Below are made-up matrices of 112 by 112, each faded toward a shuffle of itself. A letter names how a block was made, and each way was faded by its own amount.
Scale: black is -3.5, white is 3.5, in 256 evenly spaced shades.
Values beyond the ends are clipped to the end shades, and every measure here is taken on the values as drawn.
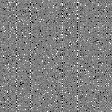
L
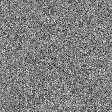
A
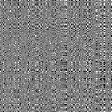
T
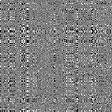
T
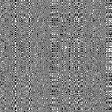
T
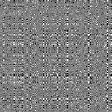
T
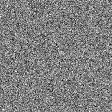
A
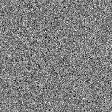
A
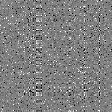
L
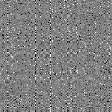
L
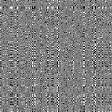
T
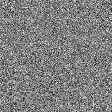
A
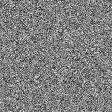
A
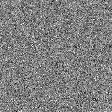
A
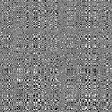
T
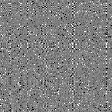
L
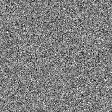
A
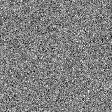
A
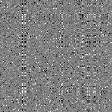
L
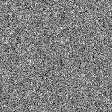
A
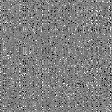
L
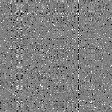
L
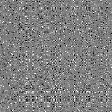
L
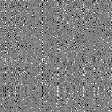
L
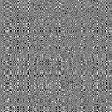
T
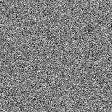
A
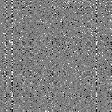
L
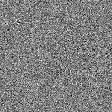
A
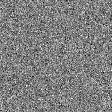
A
